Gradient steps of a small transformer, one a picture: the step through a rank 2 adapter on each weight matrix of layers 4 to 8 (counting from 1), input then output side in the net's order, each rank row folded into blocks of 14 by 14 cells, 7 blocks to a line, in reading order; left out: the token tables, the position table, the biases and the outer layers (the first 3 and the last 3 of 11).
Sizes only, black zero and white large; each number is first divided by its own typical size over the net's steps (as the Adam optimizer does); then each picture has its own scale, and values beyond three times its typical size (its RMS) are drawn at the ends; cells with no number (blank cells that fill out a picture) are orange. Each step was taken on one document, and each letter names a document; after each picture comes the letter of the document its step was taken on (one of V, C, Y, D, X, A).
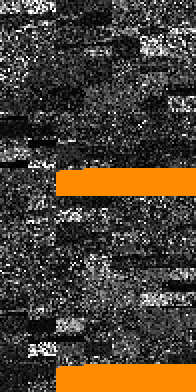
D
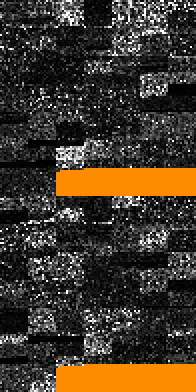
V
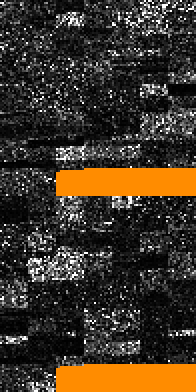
V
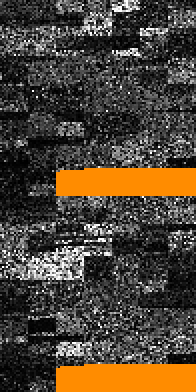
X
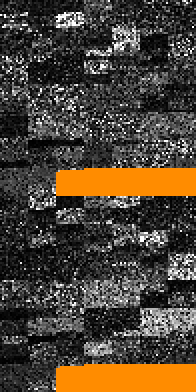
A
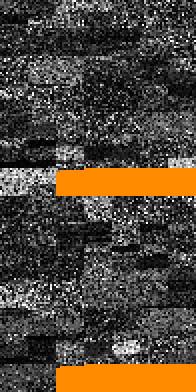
A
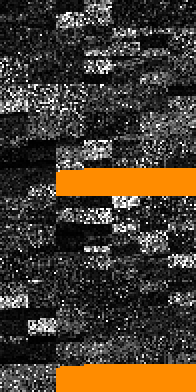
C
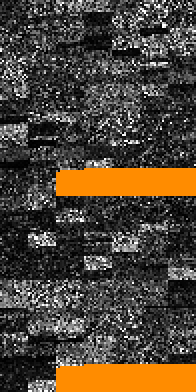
D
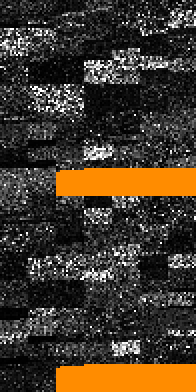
C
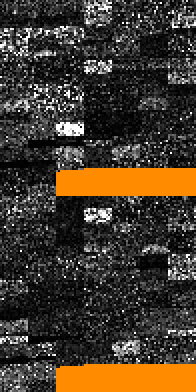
C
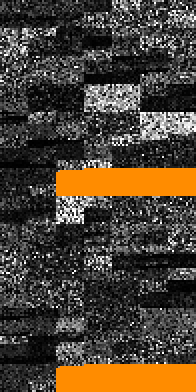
D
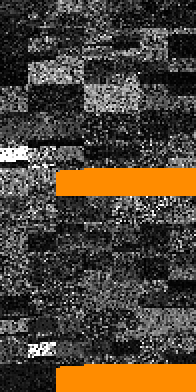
X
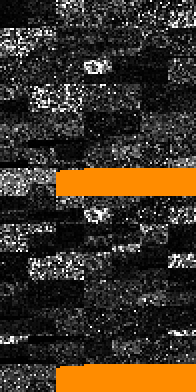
C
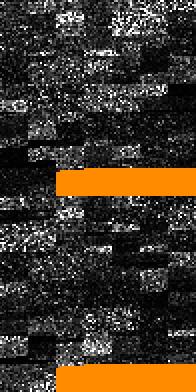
V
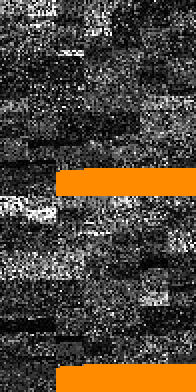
X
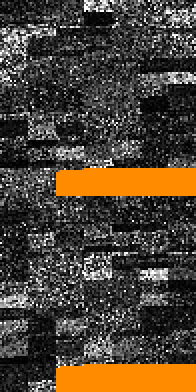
D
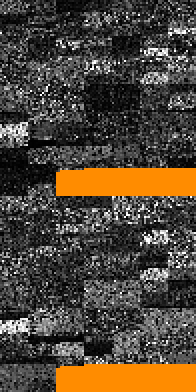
A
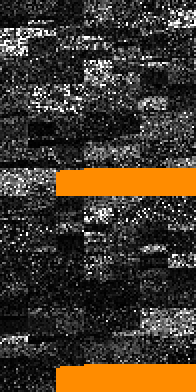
C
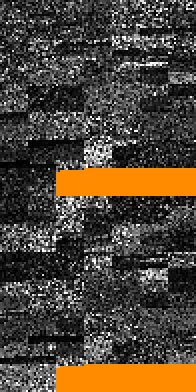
D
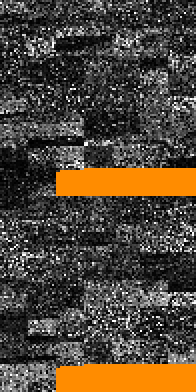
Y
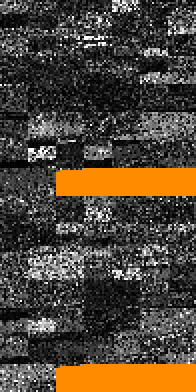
A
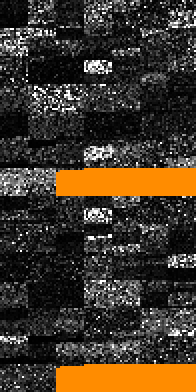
C
